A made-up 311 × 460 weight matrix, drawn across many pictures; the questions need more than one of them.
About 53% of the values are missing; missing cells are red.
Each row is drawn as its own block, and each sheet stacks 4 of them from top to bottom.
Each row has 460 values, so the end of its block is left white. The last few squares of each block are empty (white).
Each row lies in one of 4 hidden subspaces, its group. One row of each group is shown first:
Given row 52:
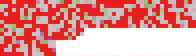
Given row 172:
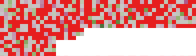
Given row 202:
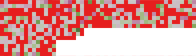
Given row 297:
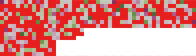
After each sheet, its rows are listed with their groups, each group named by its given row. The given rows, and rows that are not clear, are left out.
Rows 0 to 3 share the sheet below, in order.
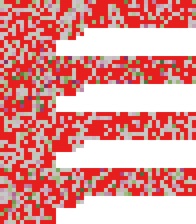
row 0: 202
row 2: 52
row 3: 52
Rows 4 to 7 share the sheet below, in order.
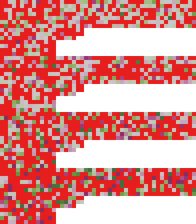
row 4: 297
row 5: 297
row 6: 202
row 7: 52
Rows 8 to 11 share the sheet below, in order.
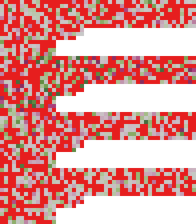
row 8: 52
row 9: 172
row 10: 172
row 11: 297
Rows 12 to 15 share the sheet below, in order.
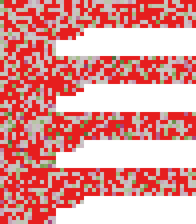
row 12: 172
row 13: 52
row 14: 52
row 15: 52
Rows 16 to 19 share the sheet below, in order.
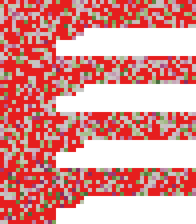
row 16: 297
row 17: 52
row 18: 202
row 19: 297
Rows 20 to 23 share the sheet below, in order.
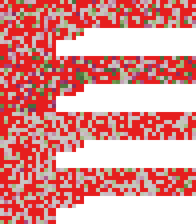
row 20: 297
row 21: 172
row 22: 172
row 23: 202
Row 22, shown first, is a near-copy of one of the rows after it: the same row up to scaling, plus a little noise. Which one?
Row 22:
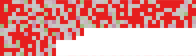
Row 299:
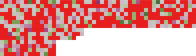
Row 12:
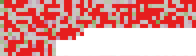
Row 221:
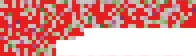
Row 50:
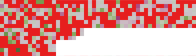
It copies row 12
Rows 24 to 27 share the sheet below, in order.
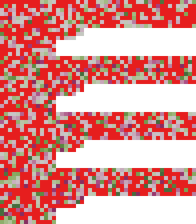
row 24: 297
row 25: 202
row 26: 297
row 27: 172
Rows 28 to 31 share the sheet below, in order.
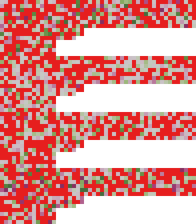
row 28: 52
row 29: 172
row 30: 172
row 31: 52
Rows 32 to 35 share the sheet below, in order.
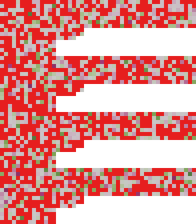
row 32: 172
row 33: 52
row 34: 202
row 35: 202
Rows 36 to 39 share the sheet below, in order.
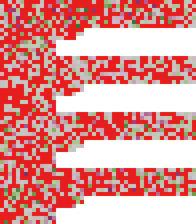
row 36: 52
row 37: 172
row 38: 52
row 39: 52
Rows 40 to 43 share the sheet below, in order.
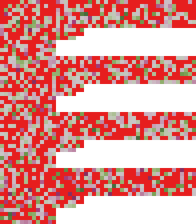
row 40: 172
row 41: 202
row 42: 52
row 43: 172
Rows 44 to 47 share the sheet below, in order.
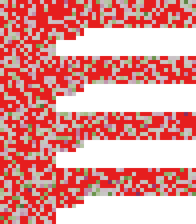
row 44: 172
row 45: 202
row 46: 172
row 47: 52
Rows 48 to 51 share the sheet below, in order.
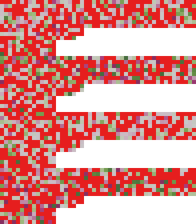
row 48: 52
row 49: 202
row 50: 172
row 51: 172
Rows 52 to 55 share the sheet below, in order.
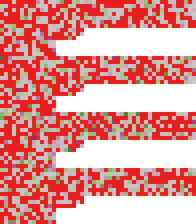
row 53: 172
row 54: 202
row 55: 202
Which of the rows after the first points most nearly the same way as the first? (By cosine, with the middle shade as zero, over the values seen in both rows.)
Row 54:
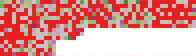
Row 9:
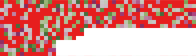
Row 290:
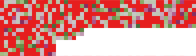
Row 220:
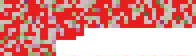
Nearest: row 220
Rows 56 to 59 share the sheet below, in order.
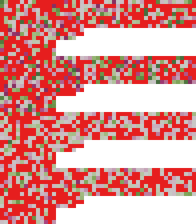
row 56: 172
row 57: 52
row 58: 52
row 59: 297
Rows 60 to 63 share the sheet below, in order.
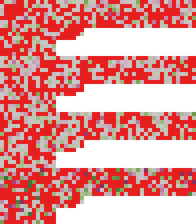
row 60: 172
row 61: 52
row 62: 297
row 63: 297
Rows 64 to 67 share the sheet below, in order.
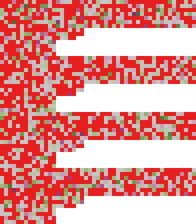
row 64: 52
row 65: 202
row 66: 172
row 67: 52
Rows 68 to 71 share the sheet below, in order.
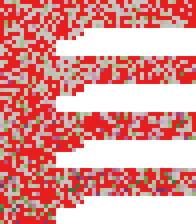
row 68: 202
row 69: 172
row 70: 52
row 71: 52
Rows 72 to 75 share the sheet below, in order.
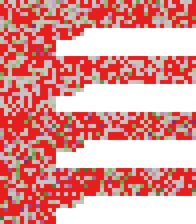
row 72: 202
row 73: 172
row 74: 297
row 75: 52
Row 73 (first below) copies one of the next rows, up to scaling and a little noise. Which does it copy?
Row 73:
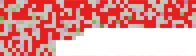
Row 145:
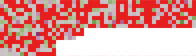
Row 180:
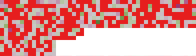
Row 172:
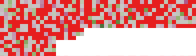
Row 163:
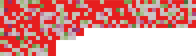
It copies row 172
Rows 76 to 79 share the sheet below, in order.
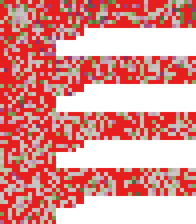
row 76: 202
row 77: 202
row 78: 52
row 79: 52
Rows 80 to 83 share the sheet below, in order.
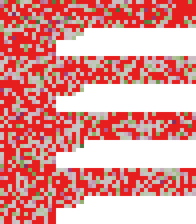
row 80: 297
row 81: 52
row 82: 202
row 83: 297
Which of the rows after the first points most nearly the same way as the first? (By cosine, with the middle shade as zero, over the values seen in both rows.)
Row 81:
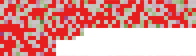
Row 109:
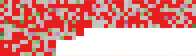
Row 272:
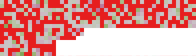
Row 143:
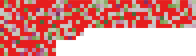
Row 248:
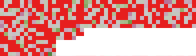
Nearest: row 143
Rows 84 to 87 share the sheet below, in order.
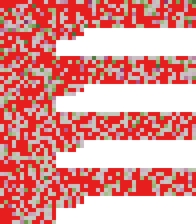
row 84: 297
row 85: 297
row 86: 172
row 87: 202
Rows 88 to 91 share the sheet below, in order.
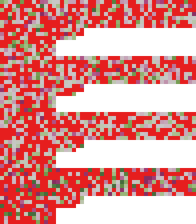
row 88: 297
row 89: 52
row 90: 172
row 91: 172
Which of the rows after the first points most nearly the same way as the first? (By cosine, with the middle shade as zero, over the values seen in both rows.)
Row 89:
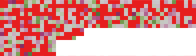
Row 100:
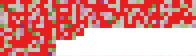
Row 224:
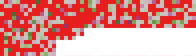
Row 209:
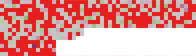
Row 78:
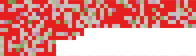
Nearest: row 209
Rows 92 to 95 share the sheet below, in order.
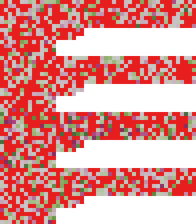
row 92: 52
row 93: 202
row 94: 172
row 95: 172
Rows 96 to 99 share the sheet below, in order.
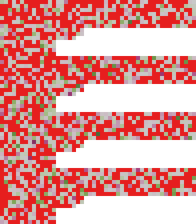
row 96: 172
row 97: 202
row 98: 172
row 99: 172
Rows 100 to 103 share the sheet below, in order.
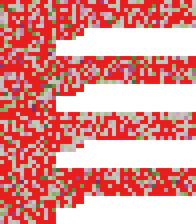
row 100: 52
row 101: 297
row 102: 297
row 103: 52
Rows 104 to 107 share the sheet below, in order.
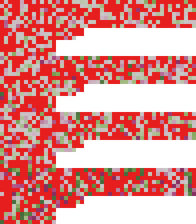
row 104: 202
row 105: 172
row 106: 52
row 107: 52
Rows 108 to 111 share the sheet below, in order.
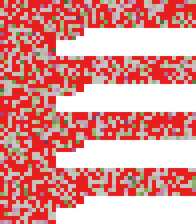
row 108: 172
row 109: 52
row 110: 172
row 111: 297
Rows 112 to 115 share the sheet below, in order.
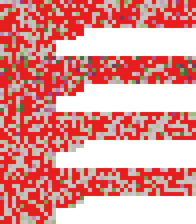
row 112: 297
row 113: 202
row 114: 172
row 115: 172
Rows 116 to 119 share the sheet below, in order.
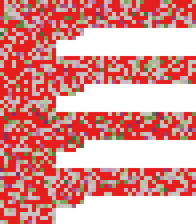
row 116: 52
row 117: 172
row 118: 202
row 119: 297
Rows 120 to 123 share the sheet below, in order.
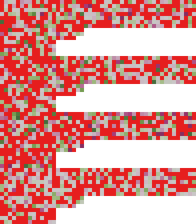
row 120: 297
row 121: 297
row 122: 202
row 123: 52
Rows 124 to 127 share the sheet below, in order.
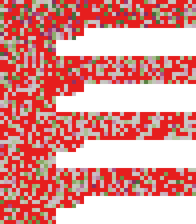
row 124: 52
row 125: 202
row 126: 52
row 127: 52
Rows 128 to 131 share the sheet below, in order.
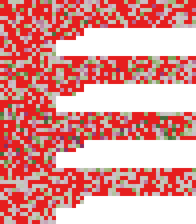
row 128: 297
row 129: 52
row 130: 172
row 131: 297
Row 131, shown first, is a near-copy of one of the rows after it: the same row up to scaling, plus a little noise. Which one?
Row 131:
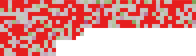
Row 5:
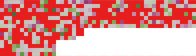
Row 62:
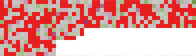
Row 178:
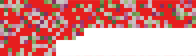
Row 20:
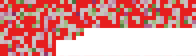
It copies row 62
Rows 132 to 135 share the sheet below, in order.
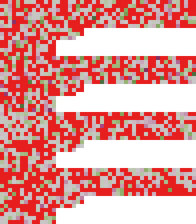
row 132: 52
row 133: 172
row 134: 172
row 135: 172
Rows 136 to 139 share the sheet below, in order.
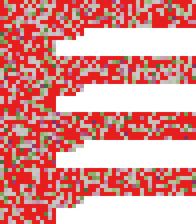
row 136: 52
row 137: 297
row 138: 52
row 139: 297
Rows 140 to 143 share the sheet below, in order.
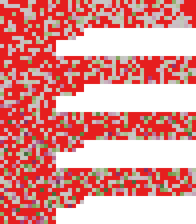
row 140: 52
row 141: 297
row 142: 297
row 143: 52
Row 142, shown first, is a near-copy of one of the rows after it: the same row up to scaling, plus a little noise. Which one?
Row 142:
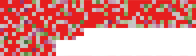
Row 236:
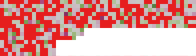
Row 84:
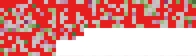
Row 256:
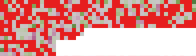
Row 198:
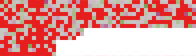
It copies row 84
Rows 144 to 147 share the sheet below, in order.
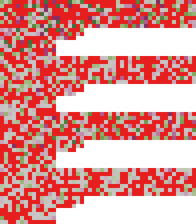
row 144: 202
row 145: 172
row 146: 172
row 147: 52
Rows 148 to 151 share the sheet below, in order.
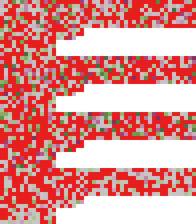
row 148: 202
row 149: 297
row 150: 202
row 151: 297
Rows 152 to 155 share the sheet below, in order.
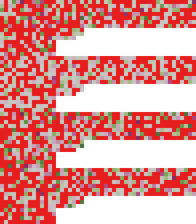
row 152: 202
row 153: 172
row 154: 202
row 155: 202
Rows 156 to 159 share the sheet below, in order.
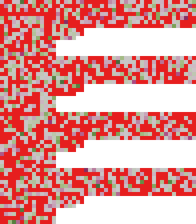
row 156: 202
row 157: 172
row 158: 172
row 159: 52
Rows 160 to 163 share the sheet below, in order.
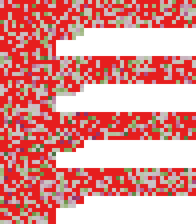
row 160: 297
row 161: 297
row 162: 52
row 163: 172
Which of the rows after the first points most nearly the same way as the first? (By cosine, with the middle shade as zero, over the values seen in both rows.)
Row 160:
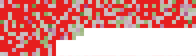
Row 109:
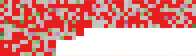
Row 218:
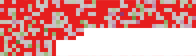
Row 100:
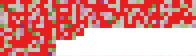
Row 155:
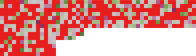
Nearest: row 100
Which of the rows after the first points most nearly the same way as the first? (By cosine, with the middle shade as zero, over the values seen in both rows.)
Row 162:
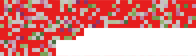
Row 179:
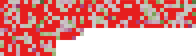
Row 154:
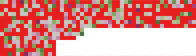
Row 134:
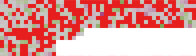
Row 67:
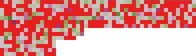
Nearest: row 179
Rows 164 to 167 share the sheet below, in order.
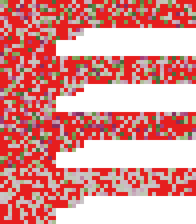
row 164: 52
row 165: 52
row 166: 202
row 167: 297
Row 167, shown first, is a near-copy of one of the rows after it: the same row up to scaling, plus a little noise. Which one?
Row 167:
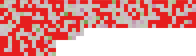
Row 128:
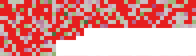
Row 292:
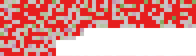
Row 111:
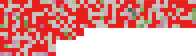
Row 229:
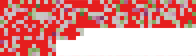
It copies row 128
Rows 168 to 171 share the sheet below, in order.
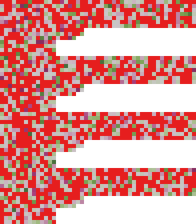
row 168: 52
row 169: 297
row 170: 52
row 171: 297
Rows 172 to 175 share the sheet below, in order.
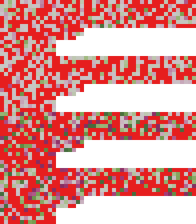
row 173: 52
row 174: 202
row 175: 172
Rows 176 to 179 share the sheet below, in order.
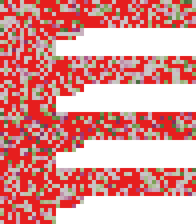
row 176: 172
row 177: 52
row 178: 297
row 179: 297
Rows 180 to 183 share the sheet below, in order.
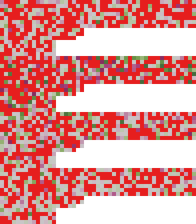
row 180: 172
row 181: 297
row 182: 297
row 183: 297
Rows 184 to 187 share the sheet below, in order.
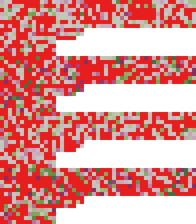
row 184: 297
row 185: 297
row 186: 202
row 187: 172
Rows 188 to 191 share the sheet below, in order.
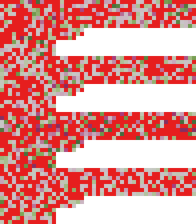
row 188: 52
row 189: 297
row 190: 202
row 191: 52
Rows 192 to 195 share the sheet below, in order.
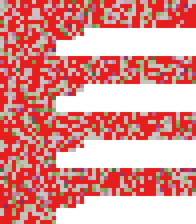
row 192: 52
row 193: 202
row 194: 202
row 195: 297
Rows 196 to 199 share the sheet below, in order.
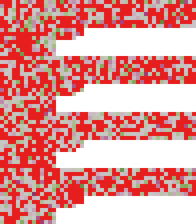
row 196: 172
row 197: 172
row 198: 297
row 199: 202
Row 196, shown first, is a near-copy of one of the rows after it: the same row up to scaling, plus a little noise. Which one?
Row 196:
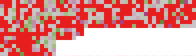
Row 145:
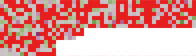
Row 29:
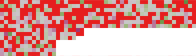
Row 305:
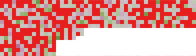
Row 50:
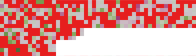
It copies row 145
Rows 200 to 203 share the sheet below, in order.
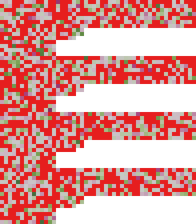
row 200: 202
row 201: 52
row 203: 202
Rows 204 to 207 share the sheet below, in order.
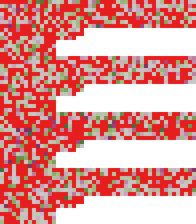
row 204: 172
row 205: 172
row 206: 52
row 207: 297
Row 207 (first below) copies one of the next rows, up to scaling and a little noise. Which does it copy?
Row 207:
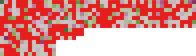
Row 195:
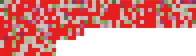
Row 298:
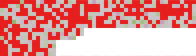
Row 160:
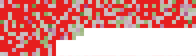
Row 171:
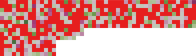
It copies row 195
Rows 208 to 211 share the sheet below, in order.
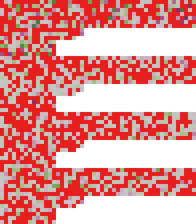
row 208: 202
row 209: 52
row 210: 172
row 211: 202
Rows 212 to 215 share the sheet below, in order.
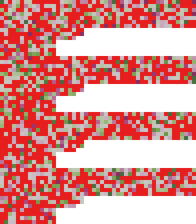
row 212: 297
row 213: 52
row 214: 52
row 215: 52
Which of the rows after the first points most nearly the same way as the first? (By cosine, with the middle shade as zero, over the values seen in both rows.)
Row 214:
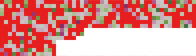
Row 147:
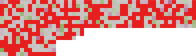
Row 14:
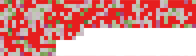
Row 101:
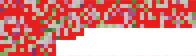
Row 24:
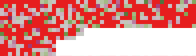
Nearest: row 14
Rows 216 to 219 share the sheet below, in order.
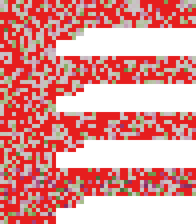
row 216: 297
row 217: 297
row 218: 297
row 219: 202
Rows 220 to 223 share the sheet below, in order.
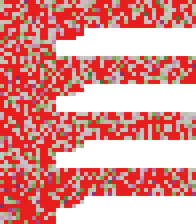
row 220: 172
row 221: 172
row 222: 202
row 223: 52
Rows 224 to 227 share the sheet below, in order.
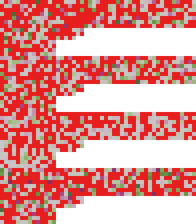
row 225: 202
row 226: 297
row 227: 172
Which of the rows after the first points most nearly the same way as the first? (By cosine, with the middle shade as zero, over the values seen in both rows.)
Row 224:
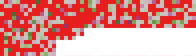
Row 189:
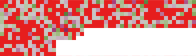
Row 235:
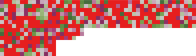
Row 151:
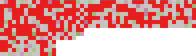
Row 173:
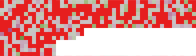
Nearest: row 173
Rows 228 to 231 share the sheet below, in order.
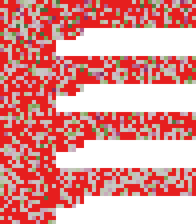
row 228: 52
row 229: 297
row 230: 52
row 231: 297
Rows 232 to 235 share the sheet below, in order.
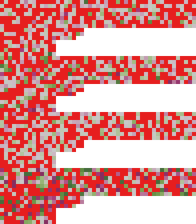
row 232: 172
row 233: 172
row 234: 52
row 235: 297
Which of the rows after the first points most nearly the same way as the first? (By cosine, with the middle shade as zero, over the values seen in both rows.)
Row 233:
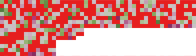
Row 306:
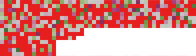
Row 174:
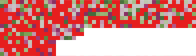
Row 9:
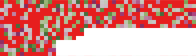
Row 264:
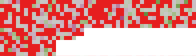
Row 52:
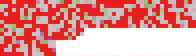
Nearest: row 9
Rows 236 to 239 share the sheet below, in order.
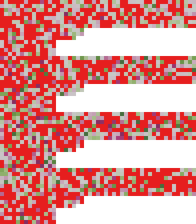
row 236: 297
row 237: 297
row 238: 202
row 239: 202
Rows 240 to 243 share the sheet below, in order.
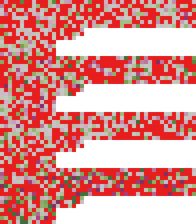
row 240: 202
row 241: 202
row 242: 202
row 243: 172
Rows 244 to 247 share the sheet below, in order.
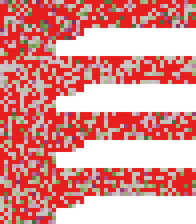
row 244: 172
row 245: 202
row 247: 202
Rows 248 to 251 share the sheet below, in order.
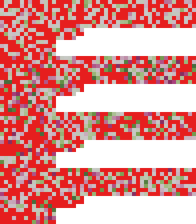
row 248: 172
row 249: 172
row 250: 52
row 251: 172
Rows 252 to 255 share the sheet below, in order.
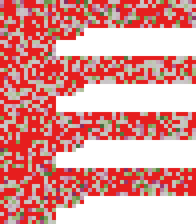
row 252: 172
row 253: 202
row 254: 172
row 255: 202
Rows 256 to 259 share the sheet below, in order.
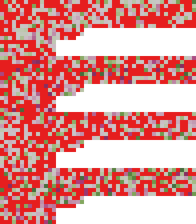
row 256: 297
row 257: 202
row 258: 172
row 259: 52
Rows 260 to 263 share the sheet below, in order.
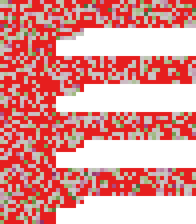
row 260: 172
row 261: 172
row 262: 297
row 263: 172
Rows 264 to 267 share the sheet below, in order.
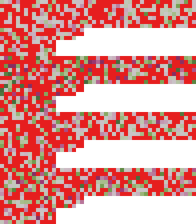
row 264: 172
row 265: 52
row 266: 297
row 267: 202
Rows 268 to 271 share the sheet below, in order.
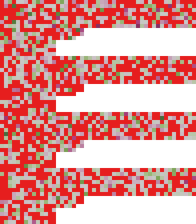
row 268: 52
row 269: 172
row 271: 297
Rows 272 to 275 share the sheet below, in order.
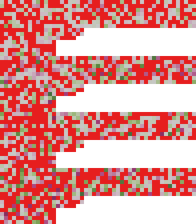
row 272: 202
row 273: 202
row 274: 172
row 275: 297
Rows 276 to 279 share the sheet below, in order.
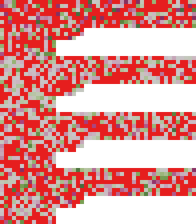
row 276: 202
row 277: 202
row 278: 52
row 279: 202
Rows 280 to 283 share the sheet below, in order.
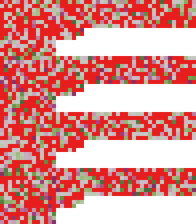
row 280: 172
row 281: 172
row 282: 202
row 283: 297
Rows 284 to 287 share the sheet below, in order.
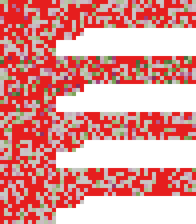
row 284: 52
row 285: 172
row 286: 297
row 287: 172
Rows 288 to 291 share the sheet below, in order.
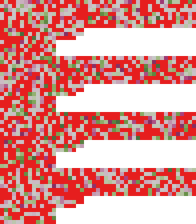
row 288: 172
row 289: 297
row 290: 172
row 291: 52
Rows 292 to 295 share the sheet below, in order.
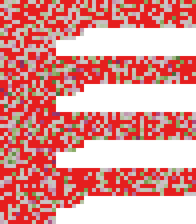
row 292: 297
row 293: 52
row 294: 52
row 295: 297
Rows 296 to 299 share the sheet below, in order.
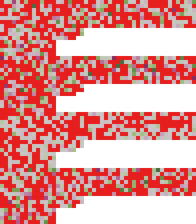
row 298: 297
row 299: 172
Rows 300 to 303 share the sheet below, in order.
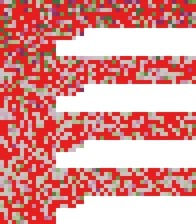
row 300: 202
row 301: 202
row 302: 297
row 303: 172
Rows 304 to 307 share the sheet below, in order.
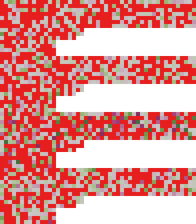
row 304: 52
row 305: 172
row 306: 52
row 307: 52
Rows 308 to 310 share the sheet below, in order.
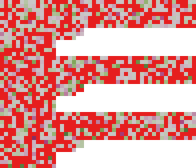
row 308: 52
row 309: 172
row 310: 202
